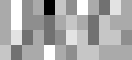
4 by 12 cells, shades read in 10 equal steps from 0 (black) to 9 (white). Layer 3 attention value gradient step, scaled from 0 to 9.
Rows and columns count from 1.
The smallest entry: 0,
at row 1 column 5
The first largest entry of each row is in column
2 2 2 5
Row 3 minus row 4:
-1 4 -2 0 -5 -1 3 0 -3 1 1 -1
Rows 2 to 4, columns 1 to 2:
6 9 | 6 8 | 7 4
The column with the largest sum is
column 2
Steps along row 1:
up down up down up down up down down up down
